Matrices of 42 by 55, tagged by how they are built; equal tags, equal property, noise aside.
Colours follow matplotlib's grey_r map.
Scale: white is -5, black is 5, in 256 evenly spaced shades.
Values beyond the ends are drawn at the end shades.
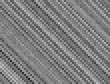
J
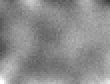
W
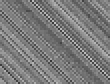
J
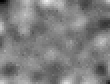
W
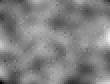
W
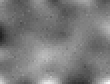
W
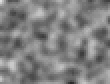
W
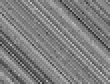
J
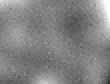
W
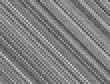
J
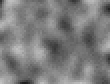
W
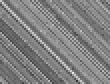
J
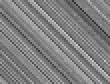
J
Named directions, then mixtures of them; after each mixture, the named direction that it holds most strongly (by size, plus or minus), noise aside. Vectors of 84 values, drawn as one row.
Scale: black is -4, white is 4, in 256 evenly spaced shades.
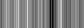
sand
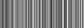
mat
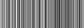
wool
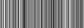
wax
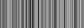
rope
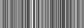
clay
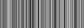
rope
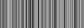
rope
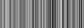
mat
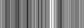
sand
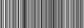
wax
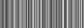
mat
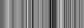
sand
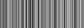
rope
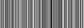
mat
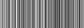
wool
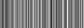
mat
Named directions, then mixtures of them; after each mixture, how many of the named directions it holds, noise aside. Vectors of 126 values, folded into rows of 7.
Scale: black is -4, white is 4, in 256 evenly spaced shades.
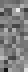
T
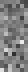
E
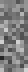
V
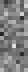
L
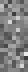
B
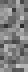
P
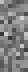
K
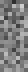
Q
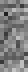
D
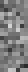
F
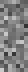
two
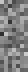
one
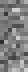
two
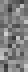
three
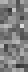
one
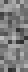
two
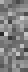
one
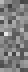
two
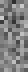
one
